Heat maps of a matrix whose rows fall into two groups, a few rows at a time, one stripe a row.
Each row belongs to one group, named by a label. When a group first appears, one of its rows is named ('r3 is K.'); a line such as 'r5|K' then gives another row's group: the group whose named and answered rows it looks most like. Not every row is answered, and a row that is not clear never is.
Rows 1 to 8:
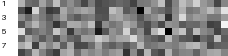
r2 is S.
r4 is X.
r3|S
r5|S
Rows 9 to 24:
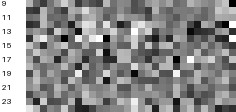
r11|S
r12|X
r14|X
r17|S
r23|S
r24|S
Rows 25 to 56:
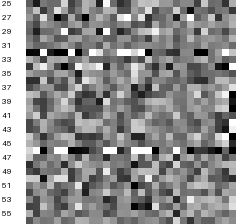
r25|X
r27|S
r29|X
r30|S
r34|X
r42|X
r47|S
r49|X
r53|S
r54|S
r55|S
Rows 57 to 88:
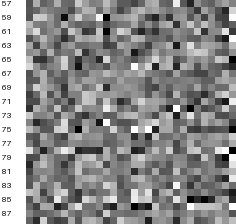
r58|X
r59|X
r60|S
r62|X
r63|S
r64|S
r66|S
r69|X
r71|X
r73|S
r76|S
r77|S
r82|X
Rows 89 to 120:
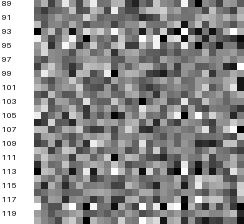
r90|X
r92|S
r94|S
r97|S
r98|X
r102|S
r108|X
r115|S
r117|S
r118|S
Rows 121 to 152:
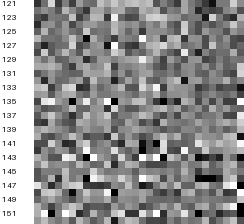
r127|X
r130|X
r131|X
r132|S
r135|X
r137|X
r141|S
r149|X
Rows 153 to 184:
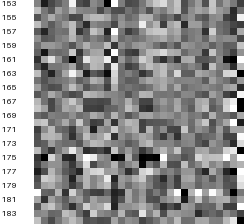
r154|S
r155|X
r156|S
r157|X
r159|X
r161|X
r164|X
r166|X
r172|X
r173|X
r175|S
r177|X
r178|X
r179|X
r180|S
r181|S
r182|X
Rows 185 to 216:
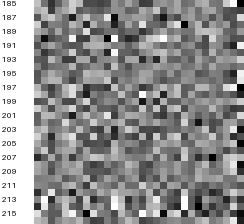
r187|X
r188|S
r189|S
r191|X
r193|S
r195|X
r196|X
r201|X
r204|S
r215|S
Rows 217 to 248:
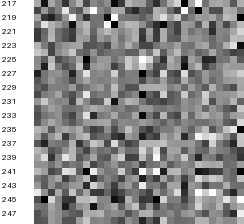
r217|S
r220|X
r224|S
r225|S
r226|S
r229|X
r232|X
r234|X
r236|S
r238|S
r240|S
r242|S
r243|S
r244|S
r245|S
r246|S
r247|X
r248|S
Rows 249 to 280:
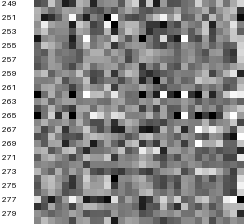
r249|S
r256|X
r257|X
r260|S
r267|S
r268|X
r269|S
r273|S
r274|X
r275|X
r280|X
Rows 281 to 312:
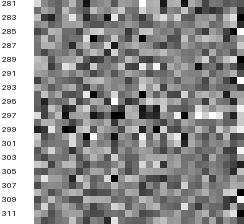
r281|S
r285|X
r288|X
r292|X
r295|X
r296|S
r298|X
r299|S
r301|S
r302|X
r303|X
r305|X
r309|X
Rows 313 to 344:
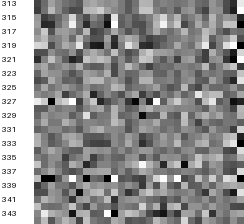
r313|X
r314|X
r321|X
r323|X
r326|S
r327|S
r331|X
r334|X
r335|S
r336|S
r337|X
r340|X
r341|X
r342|S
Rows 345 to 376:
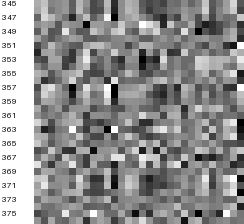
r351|X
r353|S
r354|S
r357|X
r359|X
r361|S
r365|S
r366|S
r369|X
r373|X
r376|S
